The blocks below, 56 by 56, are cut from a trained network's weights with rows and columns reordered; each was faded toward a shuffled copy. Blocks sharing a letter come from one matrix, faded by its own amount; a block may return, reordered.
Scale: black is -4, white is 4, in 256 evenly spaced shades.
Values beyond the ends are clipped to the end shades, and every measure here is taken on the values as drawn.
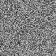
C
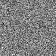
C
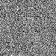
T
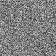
C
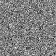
T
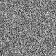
T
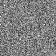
T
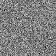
C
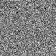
T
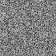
C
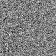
T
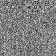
T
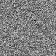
C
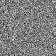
C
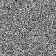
T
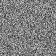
C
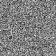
C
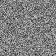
C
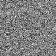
T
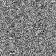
T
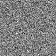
T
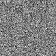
T
